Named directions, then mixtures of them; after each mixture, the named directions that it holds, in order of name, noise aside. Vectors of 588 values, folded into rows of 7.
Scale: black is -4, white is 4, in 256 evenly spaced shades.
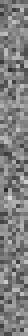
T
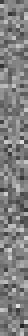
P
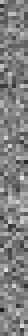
P, T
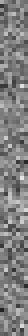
P, T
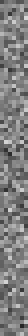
P, T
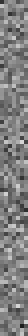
P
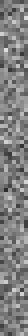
P, T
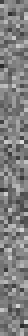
P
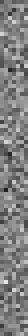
P, T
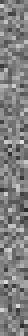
P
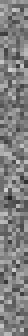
T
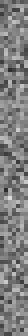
T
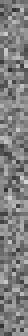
T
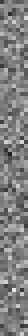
P, T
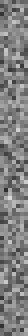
T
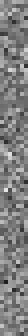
P, T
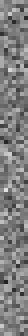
P, T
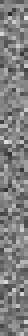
P, T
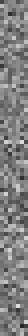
P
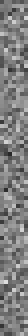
P, T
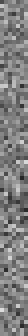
P, T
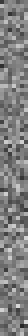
P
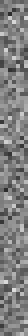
P, T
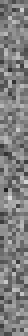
T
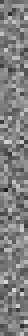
P, T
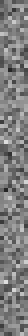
P, T
